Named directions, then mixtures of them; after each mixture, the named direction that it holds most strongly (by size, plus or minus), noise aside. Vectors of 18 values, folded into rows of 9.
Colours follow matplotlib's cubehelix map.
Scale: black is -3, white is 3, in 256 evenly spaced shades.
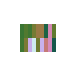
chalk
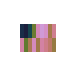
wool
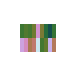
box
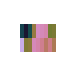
wool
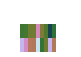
box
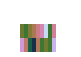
chalk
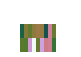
chalk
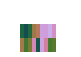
wool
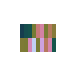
chalk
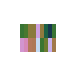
box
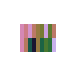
chalk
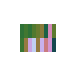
chalk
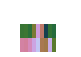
box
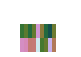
box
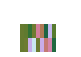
chalk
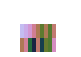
chalk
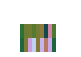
chalk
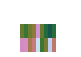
box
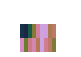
wool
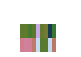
box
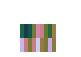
box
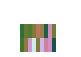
chalk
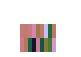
chalk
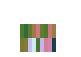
chalk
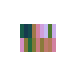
wool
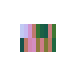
wool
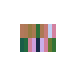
box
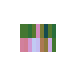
box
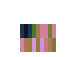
wool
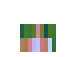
box
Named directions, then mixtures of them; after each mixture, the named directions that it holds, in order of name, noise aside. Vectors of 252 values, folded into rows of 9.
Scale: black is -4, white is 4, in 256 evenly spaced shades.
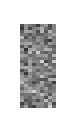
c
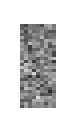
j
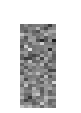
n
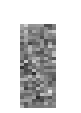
j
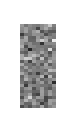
n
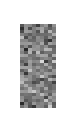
c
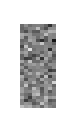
n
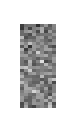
c, j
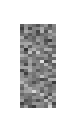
c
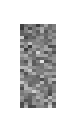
c, j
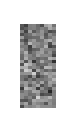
j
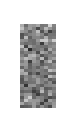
c, n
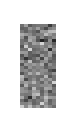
n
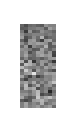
j, n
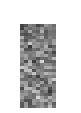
c, j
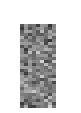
c
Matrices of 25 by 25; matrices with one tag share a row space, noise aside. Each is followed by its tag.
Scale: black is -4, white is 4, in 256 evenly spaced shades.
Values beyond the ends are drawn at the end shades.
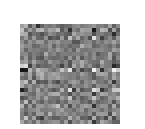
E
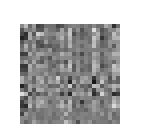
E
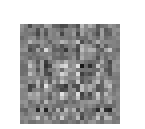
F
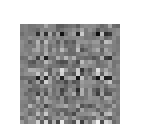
F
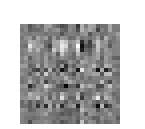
F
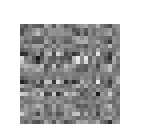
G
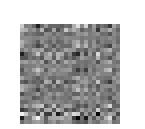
G
